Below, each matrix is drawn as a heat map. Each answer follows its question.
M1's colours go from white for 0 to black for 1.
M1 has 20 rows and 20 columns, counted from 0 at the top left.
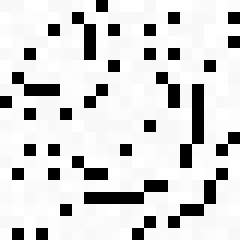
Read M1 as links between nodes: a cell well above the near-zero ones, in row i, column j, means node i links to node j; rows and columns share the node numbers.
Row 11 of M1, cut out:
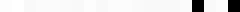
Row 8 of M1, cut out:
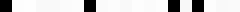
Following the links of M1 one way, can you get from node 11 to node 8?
yes
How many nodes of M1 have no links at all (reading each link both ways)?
0
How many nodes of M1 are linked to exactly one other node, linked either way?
1
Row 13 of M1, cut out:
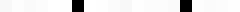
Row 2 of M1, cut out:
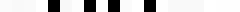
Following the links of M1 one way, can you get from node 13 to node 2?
yes
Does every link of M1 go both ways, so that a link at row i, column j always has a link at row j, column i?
yes
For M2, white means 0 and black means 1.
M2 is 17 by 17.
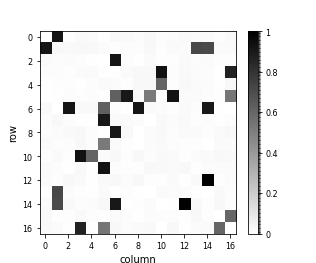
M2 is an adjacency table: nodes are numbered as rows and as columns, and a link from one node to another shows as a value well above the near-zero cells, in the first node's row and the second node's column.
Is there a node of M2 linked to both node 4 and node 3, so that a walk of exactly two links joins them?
yes
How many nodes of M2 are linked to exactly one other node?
10
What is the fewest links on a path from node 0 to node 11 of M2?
5
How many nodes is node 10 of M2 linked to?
2
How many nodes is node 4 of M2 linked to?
1
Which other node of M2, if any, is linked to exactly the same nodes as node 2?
node 8
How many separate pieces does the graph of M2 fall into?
1
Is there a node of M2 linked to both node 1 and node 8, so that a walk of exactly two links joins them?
no
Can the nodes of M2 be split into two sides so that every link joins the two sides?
yes
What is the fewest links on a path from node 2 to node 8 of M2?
2
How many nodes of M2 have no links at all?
0
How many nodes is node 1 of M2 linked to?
3
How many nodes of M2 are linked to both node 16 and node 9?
1
